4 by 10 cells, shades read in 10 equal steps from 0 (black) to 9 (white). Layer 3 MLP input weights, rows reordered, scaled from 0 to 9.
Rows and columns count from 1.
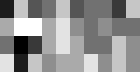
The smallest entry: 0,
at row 3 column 2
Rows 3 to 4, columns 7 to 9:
4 4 7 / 8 5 7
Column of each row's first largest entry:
2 2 5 1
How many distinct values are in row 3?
7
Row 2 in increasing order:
4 4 4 5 5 6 6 8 9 9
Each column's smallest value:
1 0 2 4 6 3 4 4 2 4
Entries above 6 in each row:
3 3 2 4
